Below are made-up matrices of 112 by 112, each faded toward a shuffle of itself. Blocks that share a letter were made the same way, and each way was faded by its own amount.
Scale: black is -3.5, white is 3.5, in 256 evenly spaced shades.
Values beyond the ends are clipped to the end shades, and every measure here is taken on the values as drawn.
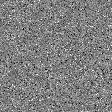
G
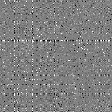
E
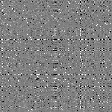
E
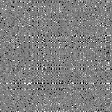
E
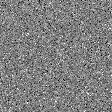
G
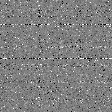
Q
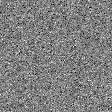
G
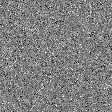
G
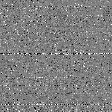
Q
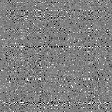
E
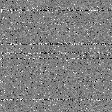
Q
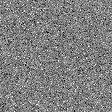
G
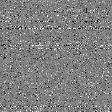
Q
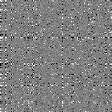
E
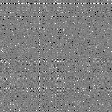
E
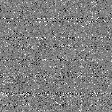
Q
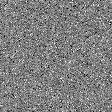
G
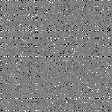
E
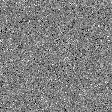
G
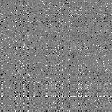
E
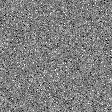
G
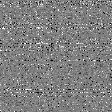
Q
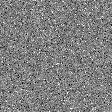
G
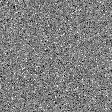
G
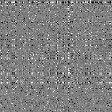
E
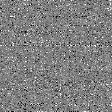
Q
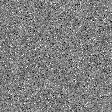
G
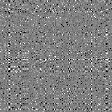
E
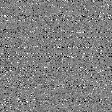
Q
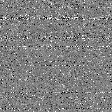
Q
